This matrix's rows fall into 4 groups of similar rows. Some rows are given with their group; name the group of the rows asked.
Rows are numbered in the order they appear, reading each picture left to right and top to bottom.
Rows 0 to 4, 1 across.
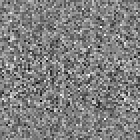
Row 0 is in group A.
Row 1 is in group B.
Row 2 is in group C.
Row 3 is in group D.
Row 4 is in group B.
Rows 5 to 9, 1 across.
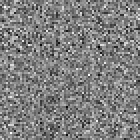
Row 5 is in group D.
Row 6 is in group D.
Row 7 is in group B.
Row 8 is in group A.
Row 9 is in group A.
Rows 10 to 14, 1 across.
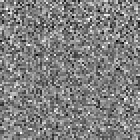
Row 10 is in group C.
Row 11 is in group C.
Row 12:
C
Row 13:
D
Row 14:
D
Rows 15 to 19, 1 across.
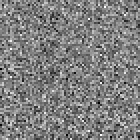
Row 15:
B
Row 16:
A
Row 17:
A
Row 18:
C
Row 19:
C
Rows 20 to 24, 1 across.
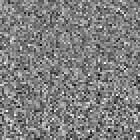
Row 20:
B
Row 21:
D
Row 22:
B
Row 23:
C
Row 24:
C
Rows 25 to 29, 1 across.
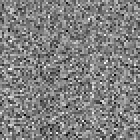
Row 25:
C
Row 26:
B
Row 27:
A
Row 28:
A
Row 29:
A
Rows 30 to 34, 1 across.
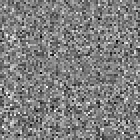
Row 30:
B
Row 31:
C
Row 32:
D
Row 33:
C
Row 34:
D
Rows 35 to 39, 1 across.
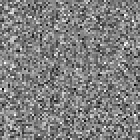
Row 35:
D
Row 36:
D
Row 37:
B
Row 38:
B
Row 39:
C
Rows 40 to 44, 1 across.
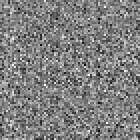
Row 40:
B
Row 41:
D
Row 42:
C
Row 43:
B
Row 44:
C
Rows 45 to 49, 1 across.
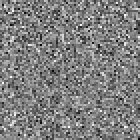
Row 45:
B
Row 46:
D
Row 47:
A
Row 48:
B
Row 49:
D
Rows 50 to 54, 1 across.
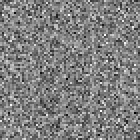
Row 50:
D
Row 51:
B
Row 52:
A
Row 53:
A
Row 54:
B
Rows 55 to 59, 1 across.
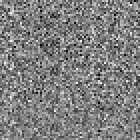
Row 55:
A
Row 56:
A
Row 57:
B
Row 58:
D
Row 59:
B
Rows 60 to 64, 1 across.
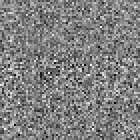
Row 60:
A
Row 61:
C
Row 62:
A
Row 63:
C
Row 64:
D
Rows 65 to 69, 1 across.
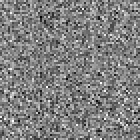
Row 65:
A
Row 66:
B
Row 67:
A
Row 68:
D
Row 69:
B
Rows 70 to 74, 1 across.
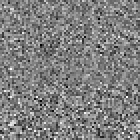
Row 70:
B
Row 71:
A
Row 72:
A
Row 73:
B
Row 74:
D
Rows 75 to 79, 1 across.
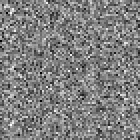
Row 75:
B
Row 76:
C
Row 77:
D
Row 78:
D
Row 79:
D
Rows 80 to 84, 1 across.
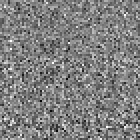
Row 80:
B
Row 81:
A
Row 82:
A
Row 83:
D
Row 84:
B
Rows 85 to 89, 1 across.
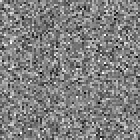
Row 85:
A
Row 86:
D
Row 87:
B
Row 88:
B
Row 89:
D
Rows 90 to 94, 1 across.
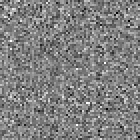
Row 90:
D
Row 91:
A
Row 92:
B
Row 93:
C
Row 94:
B
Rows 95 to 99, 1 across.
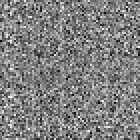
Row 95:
D
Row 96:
C
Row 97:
A
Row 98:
A
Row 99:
C
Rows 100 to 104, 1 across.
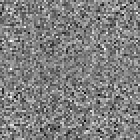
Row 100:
C
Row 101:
A
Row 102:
A
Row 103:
C
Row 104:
A
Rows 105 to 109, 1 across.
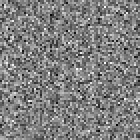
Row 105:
B
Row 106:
B
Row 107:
B
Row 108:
D
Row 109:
C
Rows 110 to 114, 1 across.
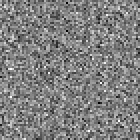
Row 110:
B
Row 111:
B
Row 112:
A
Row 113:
B
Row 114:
C
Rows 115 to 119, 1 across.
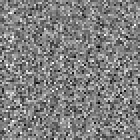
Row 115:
D
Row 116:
B
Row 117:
C
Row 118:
C
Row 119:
D
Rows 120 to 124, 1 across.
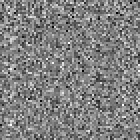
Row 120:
C
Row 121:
D
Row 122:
D
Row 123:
D
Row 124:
C
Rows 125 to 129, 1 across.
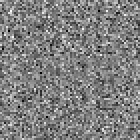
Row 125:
C
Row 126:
B
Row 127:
D
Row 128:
D
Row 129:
A
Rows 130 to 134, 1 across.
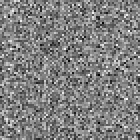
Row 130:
D
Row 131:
A
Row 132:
C
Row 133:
C
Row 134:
C
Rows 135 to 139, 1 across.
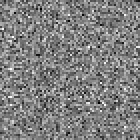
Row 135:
D
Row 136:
C
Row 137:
A
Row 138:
A
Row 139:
D
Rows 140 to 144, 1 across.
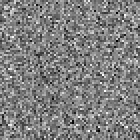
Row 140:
D
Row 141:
C
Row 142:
A
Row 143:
B
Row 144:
C
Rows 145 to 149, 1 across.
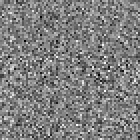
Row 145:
A
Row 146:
B
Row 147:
D
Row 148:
B
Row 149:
B
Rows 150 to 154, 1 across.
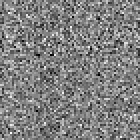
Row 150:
C
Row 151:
C
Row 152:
A
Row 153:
C
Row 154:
A
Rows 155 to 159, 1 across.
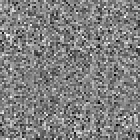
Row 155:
B
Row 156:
C
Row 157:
A
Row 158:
A
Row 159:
C
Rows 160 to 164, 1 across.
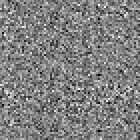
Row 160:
B
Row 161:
B
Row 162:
B
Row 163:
C
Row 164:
B
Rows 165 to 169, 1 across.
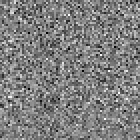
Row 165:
D
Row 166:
A
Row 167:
D
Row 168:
A
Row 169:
B
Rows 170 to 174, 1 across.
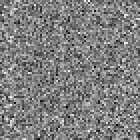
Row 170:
D
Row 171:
C
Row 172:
D
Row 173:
A
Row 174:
C
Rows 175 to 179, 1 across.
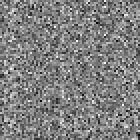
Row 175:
D
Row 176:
B
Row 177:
D
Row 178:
D
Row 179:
C
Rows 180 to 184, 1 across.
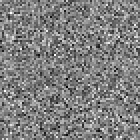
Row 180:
A
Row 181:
C
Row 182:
A
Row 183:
B
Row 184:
A
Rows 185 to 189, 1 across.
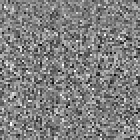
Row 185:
B
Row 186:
B
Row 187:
C
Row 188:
D
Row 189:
D
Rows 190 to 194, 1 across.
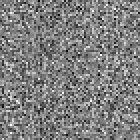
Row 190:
A
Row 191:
A
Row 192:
C
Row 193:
C
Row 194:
A
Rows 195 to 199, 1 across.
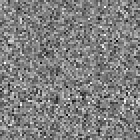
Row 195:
B
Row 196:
A
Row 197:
B
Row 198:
D
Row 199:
B
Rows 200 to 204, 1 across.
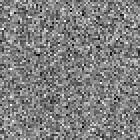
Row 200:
D
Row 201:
C
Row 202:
A
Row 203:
A
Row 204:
D
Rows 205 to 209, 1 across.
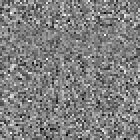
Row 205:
D
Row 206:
B
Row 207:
D
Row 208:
D
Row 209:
A
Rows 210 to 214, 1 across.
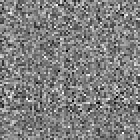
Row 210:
C
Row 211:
A
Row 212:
C
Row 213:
C
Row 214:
D
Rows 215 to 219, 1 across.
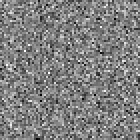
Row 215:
A
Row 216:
D
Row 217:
C
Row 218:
D
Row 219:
C
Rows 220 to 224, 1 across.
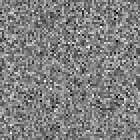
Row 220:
A
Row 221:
C
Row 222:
C
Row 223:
D
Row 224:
A
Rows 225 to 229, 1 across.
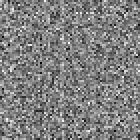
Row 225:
B
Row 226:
D
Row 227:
D
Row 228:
C
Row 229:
C
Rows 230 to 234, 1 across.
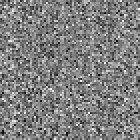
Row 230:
D
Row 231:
A
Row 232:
B
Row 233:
D
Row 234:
D
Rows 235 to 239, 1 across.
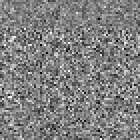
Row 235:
B
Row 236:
D
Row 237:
D
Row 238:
C
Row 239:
A
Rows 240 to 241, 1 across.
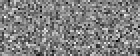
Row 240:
D
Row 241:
C
